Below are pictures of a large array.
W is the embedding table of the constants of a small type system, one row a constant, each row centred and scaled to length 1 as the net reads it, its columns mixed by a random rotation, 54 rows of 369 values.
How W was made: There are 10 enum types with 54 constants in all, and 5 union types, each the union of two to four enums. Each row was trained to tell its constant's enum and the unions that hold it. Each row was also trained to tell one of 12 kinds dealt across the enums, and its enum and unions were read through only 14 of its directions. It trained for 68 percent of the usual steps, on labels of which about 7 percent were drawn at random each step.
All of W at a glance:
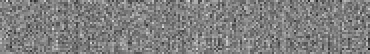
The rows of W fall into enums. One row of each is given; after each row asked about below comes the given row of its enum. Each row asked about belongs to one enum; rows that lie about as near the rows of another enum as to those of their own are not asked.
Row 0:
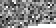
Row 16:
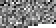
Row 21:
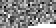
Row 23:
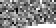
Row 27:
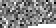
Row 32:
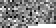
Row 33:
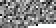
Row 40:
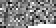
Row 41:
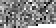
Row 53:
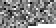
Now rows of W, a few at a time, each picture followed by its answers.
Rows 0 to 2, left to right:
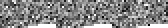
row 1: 0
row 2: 41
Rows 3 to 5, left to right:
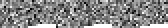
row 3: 23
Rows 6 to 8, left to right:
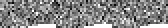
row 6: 23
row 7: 16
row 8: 16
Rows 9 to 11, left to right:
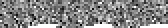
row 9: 21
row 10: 40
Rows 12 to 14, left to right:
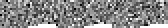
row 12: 33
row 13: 23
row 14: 53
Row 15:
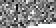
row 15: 33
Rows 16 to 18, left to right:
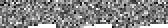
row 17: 41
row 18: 41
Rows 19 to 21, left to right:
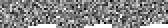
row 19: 16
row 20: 33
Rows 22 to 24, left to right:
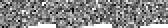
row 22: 32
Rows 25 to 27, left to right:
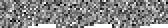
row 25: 27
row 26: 16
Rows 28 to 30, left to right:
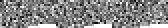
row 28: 21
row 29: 23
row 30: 32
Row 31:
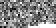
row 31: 40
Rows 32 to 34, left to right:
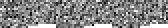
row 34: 32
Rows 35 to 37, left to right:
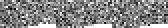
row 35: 40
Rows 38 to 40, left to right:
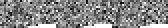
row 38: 27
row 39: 27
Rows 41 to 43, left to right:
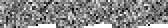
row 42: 23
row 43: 41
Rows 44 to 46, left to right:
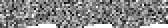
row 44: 41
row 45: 27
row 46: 27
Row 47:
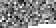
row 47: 32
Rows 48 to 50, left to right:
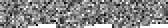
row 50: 32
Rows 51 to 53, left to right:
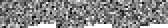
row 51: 40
